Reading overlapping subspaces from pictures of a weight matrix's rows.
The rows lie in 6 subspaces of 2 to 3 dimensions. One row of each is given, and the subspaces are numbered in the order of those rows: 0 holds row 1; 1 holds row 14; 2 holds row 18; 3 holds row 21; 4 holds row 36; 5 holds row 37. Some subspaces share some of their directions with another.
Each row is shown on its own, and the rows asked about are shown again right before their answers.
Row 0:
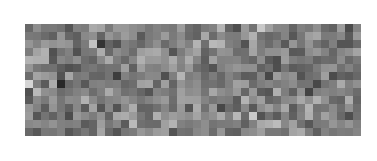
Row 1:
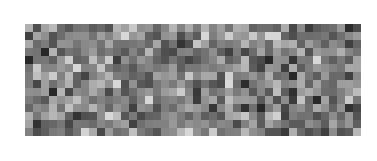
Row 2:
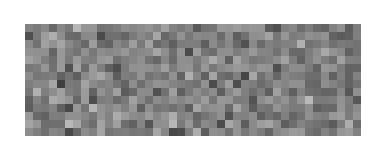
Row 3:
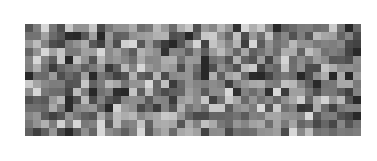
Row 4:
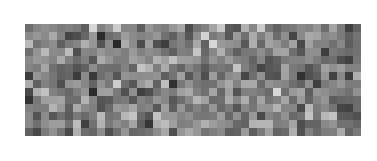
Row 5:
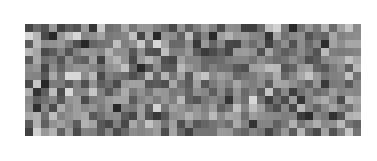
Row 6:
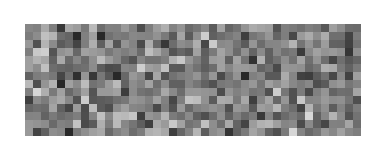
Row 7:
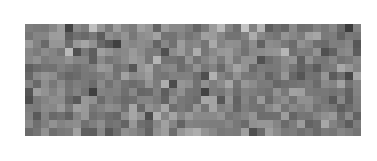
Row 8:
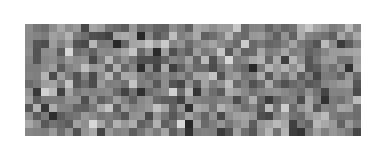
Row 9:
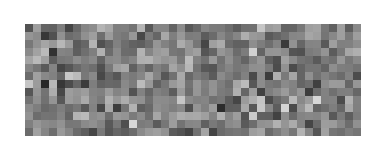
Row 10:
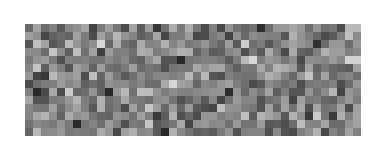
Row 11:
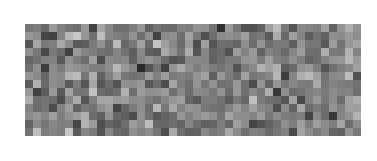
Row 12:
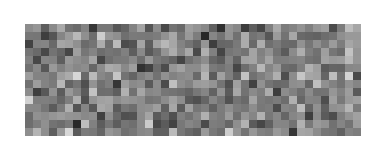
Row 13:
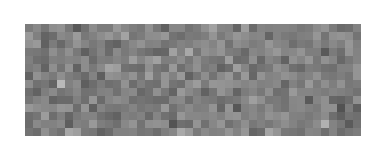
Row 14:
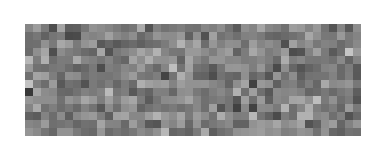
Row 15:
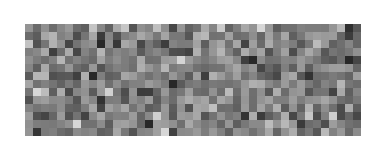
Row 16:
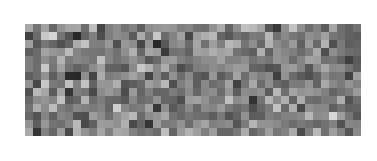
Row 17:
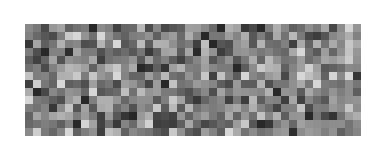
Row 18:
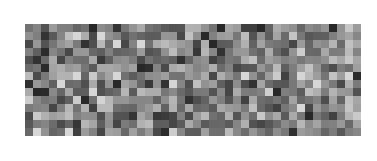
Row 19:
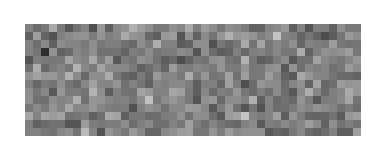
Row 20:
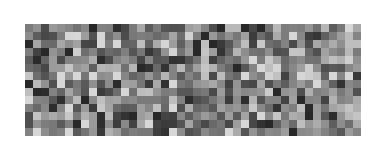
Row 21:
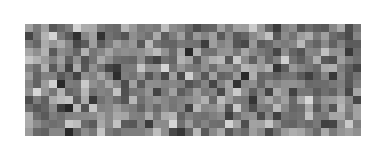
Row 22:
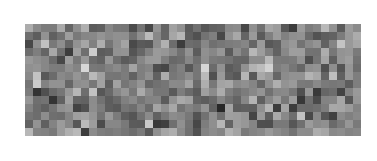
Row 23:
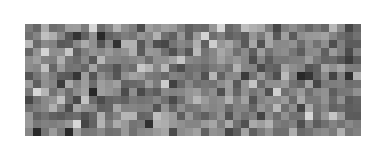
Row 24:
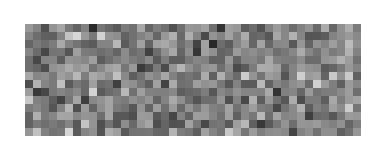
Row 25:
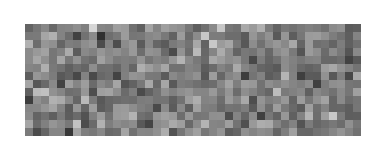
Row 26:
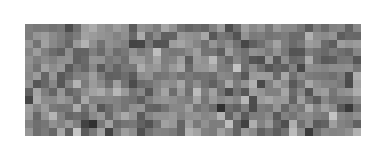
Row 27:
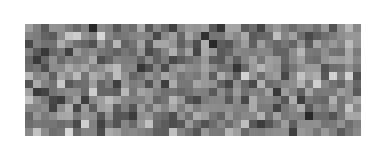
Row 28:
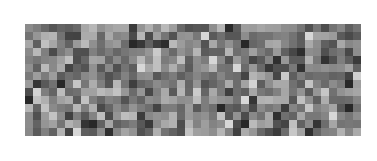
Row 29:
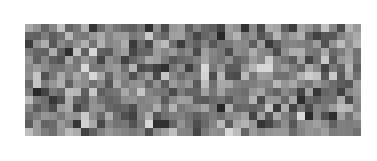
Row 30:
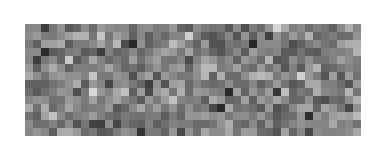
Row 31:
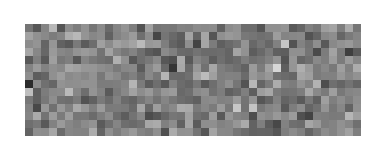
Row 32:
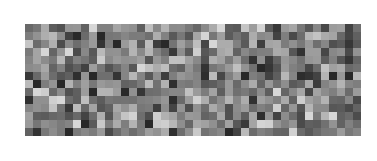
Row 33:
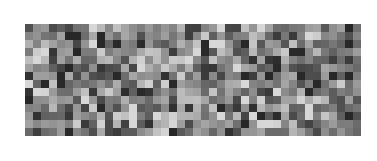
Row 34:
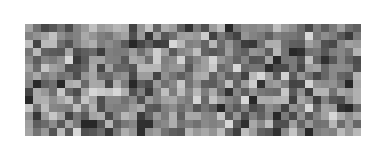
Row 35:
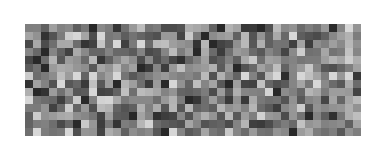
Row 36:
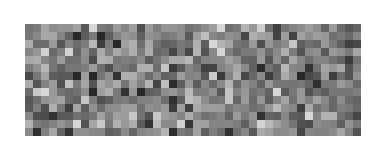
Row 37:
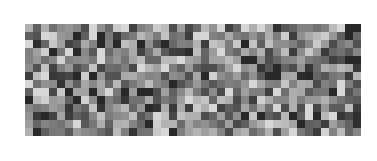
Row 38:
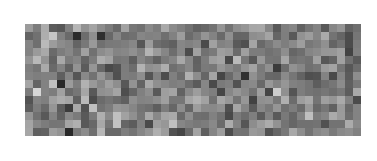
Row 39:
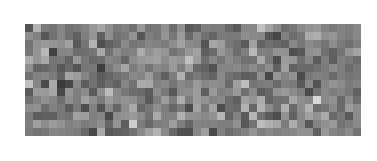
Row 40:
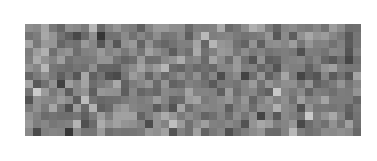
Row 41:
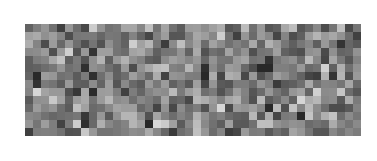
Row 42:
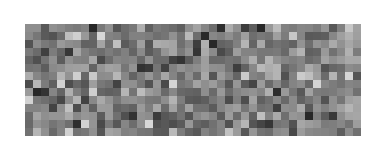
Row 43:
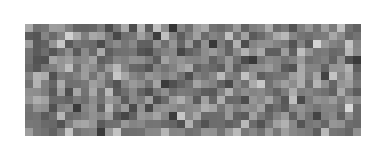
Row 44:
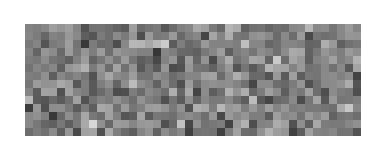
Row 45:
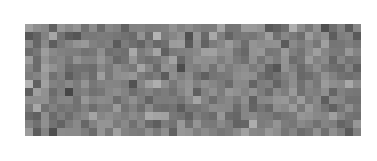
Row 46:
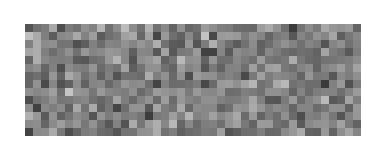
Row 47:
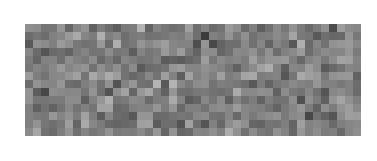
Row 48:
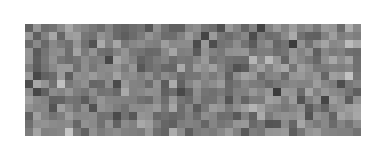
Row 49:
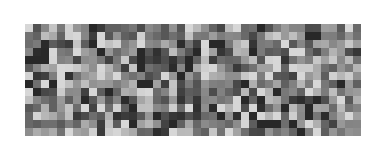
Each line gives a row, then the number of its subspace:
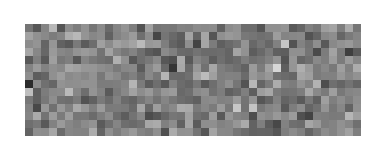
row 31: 1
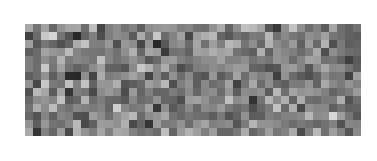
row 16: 1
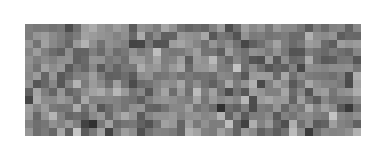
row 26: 4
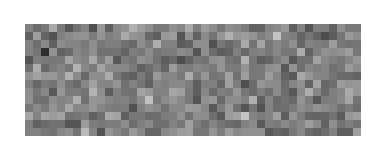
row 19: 0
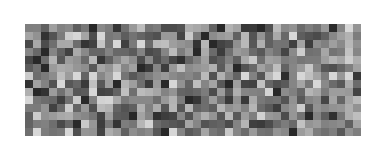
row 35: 2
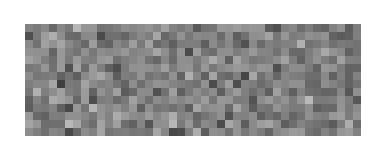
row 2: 3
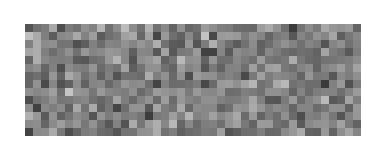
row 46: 1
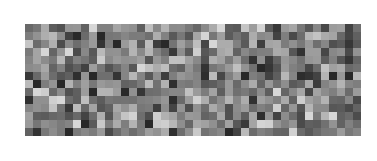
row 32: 2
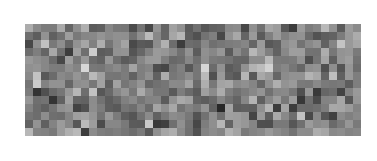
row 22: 2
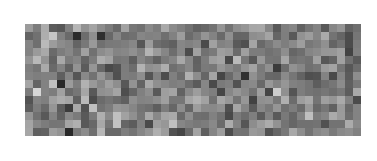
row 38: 3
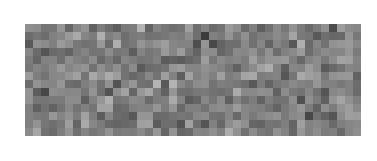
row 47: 3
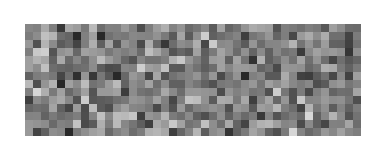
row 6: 3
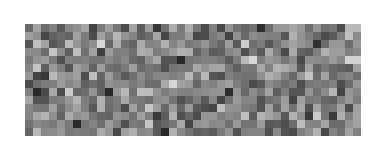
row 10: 5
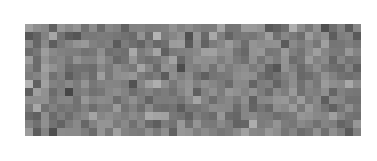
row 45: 1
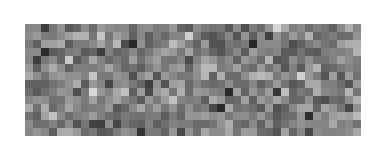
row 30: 4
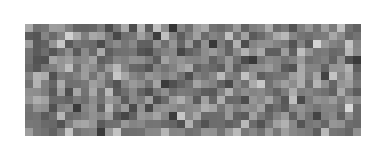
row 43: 5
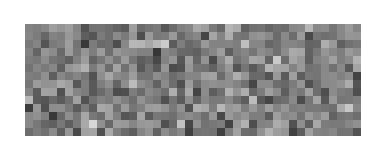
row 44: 4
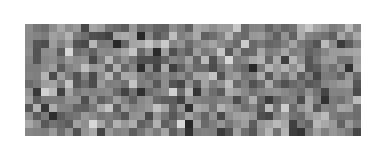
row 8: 4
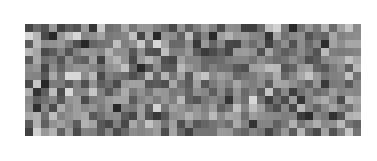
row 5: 1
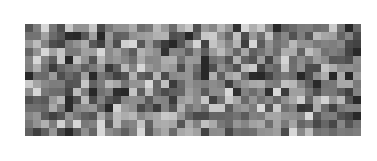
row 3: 4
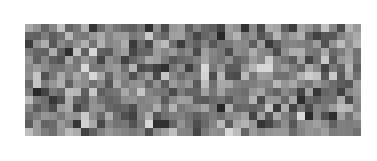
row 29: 2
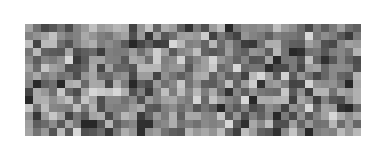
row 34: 4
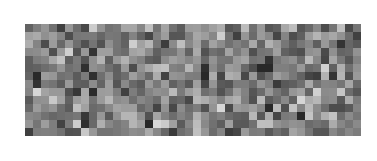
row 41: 2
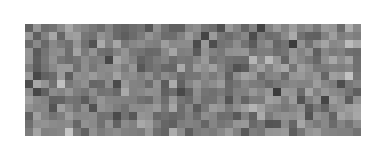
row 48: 0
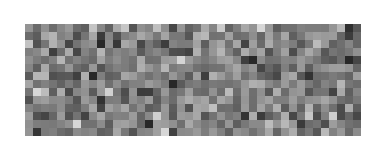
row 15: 5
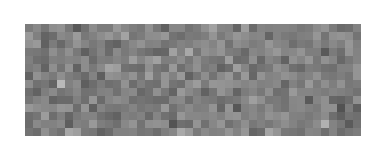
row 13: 3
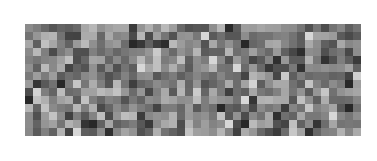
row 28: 4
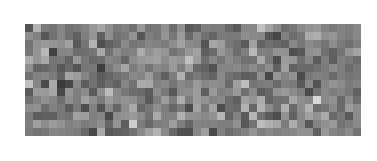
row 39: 0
